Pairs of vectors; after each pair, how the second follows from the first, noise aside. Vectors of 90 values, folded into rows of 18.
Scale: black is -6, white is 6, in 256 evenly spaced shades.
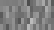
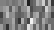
scaled up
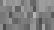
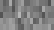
reversed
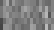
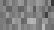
shuffled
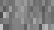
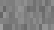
shrunk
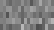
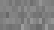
shrunk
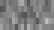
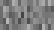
shuffled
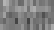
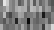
scaled up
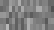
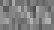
shuffled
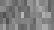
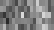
scaled up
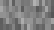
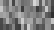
scaled up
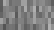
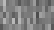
reversed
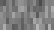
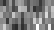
scaled up
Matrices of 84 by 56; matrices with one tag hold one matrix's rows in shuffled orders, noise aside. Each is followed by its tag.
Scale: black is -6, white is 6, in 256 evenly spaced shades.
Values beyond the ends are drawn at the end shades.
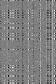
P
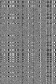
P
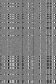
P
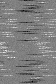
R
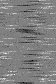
R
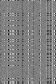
P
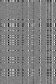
P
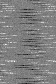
R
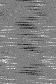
R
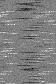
R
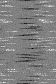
R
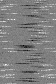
R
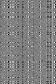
P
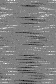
R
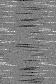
R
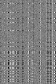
P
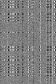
P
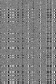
P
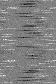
R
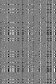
P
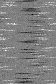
R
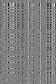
P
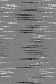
R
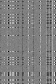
P
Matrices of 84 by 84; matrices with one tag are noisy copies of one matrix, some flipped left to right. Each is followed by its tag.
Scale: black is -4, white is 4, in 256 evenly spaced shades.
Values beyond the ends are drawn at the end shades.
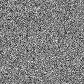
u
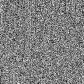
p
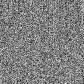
p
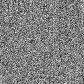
p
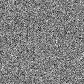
u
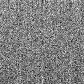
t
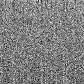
t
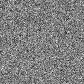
u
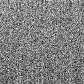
t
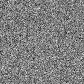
u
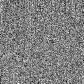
p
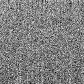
t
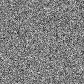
u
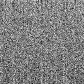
t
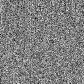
p
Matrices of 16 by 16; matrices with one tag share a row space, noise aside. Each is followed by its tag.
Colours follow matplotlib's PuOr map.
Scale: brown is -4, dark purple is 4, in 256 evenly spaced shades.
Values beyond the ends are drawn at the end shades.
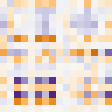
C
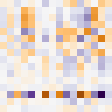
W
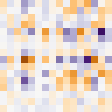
W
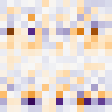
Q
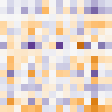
Q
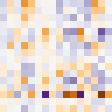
W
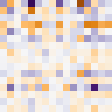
Q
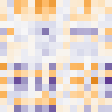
C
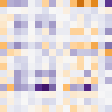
C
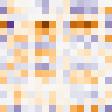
C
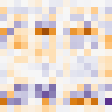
C
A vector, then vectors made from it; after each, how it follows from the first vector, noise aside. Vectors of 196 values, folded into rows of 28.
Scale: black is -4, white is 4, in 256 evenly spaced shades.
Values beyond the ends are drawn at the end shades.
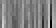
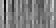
reversed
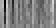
reversed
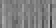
shrunk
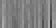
shrunk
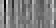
reversed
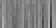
shrunk
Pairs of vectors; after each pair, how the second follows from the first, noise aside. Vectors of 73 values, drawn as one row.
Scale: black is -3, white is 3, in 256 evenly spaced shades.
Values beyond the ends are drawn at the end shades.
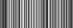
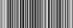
negated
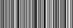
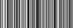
reversed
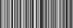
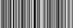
negated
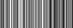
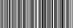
shuffled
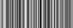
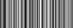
negated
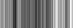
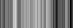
negated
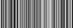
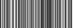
negated
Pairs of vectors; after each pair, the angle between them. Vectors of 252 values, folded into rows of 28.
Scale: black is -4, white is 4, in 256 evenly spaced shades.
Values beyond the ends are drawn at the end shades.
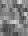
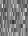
partly opposed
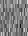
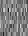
partly opposed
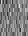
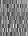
partly aligned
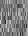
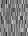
orthogonal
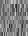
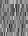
nearly parallel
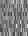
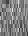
orthogonal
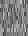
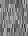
nearly opposite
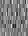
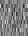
partly aligned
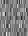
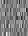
nearly parallel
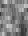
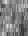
nearly parallel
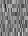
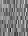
orthogonal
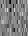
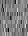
orthogonal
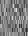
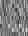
nearly opposite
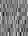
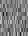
nearly parallel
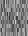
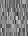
nearly opposite
